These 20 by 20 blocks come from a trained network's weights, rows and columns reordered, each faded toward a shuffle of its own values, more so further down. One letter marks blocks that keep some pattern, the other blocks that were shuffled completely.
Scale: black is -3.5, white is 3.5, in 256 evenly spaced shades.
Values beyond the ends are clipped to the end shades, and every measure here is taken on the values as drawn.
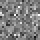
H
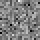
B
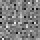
H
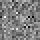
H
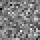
B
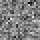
B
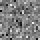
B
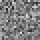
B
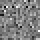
H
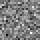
B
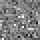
B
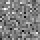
B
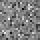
B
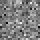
H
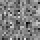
H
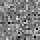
B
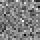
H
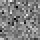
B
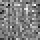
H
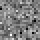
B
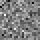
B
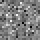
B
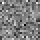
B
